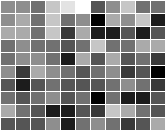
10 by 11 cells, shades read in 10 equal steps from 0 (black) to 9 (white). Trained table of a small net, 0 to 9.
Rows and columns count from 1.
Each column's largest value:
6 6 6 7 8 9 7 7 7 7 6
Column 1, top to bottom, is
5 5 6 4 4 5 3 4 6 3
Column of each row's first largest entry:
6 4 4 7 6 3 9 4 8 11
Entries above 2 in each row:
11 9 7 11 9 8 9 8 8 9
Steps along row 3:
same down up down up down same up down up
